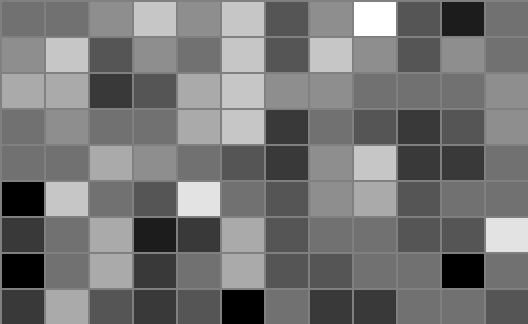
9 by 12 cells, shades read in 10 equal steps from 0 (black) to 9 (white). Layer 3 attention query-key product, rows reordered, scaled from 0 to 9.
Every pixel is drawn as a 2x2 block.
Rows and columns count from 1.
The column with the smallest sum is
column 11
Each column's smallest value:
0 4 2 1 2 0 2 2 2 2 0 3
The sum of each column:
27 47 39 32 42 47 28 40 44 28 26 41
